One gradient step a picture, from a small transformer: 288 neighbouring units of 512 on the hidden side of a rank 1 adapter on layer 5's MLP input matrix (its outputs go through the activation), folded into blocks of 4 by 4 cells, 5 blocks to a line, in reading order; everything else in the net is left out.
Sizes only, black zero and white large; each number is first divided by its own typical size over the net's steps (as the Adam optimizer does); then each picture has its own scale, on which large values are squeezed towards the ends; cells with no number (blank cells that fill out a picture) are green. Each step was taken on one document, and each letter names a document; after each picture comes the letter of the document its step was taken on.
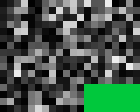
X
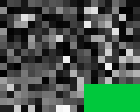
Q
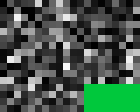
Q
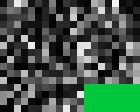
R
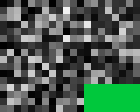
X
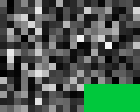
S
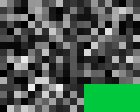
S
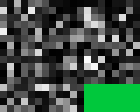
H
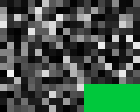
H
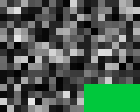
X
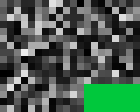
S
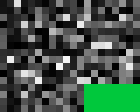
Q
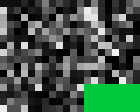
H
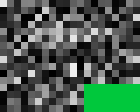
S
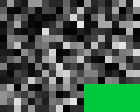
R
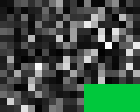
Q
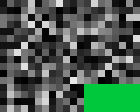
S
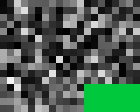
X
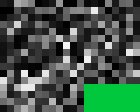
Q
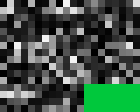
R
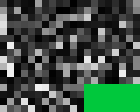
H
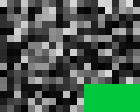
X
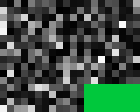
H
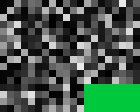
R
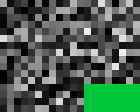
X
